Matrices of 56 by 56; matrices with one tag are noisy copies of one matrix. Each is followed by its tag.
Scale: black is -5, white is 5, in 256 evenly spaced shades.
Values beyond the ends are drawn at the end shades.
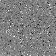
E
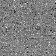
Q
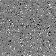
E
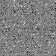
Q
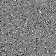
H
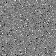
H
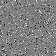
H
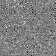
Q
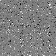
E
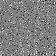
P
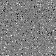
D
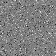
H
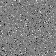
H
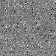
Q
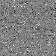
Q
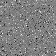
H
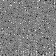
P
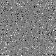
D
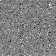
E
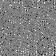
P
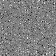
P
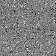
Q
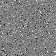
H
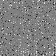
P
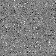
Q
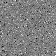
H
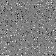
D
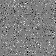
Q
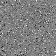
H
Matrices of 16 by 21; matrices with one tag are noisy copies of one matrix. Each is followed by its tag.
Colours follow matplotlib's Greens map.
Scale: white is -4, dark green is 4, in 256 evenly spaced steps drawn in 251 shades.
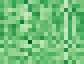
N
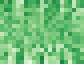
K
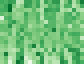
K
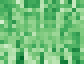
K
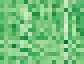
N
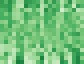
K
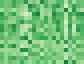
N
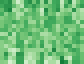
K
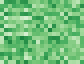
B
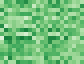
B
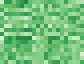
B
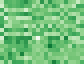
B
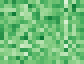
N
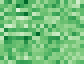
B
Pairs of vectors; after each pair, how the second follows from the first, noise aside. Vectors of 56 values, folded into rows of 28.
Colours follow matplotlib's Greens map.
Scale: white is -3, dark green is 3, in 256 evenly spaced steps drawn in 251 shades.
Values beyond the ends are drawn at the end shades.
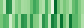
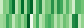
reversed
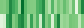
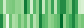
reversed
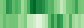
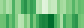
reversed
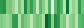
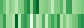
reversed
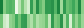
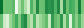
copied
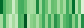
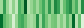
wrapped around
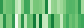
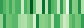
reversed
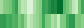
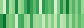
shuffled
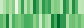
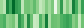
wrapped around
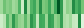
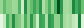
copied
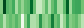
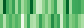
copied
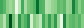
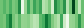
reversed
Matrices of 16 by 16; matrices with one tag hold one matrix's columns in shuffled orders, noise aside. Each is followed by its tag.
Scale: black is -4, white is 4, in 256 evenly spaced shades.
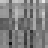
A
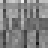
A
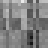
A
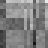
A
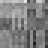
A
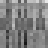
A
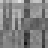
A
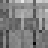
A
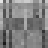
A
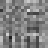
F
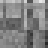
A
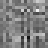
F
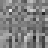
F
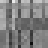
A
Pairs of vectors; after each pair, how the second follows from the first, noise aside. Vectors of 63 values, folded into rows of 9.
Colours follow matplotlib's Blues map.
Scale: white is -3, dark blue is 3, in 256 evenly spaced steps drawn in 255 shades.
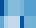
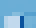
partly zeroed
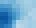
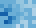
partly zeroed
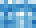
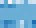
partly zeroed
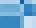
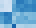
reversed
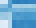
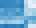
reversed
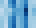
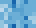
partly zeroed
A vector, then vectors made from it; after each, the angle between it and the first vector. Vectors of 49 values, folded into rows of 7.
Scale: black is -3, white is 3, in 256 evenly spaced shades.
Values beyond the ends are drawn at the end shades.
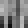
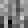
nearly parallel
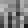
nearly parallel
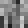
nearly parallel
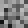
partly aligned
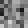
partly opposed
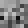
partly aligned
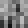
nearly parallel
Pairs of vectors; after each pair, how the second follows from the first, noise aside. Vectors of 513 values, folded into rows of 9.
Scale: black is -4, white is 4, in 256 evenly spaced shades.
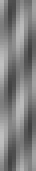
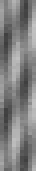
reversed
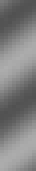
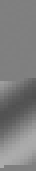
partly zeroed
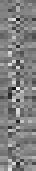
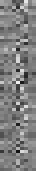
reversed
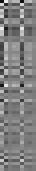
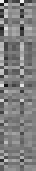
negated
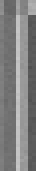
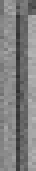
negated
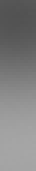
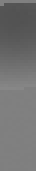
partly zeroed
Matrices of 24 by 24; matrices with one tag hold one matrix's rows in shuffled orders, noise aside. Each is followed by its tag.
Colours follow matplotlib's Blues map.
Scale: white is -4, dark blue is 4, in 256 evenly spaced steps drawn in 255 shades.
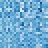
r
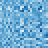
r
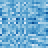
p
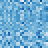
r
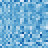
r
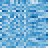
p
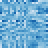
p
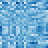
p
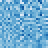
r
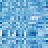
p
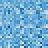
r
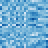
p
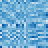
p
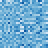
r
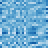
p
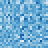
r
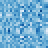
r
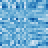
p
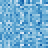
r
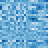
p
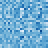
r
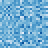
r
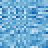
p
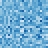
r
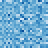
r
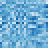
p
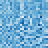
r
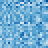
r
